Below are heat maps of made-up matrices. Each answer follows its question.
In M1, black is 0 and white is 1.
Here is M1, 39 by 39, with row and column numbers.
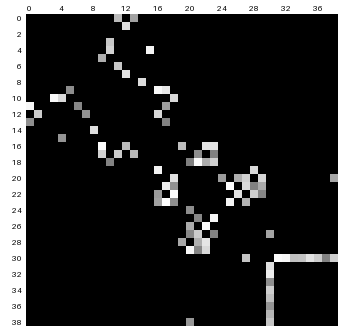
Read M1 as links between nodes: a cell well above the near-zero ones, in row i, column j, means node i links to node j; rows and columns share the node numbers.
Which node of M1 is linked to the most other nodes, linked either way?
node 30
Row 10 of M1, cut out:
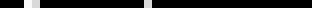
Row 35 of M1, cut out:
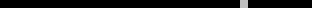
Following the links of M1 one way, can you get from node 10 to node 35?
yes
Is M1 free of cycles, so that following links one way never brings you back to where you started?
no
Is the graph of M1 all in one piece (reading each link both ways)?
no
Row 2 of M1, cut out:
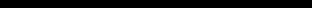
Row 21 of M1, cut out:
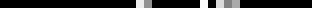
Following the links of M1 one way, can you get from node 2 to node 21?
no
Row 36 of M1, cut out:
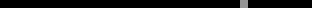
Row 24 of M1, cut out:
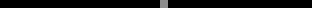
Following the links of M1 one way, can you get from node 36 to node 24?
yes
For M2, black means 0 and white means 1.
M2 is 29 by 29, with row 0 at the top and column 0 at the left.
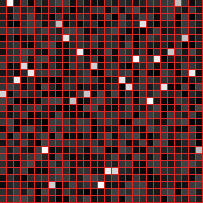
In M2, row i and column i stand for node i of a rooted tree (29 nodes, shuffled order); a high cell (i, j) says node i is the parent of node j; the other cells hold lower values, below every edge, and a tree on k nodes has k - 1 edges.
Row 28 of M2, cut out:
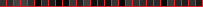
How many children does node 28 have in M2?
0
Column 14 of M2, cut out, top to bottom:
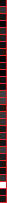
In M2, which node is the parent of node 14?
26
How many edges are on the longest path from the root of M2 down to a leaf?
4
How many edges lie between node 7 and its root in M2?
2
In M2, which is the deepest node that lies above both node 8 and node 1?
9
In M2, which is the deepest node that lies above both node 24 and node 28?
26
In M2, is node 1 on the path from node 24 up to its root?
no
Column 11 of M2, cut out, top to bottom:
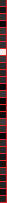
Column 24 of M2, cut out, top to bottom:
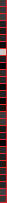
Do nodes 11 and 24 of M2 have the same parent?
yes
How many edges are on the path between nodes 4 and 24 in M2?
5
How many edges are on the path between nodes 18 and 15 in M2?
8
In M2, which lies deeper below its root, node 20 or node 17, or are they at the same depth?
node 17
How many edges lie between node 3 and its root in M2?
2
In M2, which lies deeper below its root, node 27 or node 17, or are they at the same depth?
the same depth
